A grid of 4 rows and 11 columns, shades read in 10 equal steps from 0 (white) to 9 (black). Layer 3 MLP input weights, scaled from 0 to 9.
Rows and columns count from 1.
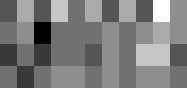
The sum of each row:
44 53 54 52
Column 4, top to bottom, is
2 5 5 4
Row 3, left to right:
7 5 7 5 5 6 4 5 2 2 6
